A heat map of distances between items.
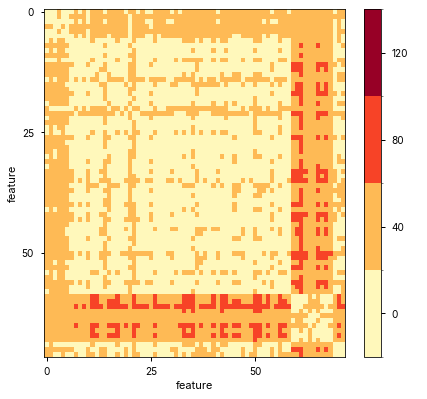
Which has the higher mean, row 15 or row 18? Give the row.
15
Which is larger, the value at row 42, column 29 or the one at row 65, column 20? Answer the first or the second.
the second
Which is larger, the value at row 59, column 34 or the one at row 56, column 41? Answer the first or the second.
the first
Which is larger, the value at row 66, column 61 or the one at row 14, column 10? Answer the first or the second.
the first
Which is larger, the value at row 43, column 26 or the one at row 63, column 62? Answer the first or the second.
the second
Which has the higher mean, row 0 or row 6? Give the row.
0
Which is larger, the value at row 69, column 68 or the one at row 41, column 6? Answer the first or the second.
the first
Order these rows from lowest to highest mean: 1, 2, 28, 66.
28, 2, 1, 66
